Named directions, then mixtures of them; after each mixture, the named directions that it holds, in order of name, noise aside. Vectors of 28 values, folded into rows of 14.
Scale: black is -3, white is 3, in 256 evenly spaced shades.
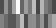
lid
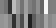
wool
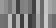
lid, wool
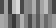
lid, wool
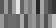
lid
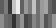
lid, wool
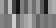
lid, wool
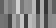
lid, wool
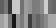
lid, wool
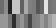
lid, wool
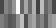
lid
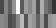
lid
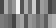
lid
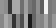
wool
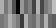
lid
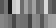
lid, wool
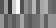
lid, wool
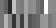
wool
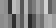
wool
